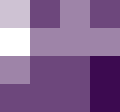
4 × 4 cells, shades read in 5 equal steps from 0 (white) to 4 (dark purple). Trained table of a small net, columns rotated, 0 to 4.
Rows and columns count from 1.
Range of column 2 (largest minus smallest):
1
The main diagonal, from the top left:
1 2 3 4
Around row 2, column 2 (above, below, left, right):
3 3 0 2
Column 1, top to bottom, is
1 0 2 3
